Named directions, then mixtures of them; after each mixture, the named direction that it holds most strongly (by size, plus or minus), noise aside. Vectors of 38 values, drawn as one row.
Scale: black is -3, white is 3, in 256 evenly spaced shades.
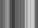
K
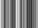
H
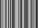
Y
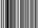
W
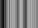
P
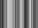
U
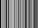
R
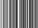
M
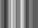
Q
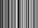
M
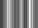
U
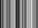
H
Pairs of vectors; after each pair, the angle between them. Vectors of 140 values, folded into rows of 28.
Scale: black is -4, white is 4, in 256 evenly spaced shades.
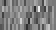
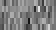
nearly parallel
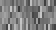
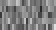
partly opposed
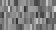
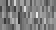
partly opposed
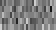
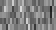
partly aligned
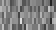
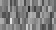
partly aligned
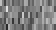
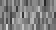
partly opposed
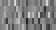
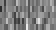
partly opposed
